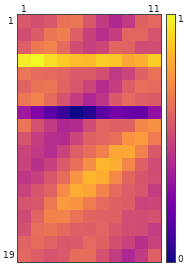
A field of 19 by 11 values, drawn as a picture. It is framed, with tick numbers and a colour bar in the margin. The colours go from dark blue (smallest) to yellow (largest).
Histogram: heavy tails on both sides. Odd lines: rows 4 and 8. Slope: none. Ninth with the highest average: top left.
